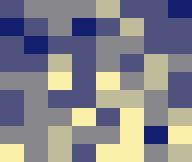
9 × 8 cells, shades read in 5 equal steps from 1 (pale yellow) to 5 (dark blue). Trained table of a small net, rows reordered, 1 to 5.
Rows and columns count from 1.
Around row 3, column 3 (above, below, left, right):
3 2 5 4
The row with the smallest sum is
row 9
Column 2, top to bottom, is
3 4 5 4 3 3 3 3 3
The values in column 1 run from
1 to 5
